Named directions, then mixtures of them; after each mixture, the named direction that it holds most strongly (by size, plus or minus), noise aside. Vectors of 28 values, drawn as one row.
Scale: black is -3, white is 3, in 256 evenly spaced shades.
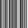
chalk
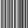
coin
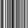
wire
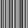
coin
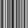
wire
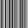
chalk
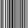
wire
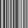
coin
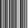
chalk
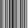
chalk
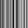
coin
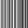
coin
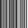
chalk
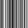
wire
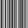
coin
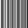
chalk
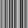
chalk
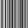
coin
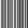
coin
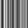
wire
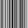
chalk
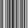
wire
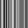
wire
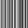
coin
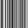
wire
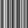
wire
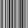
coin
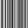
coin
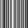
wire
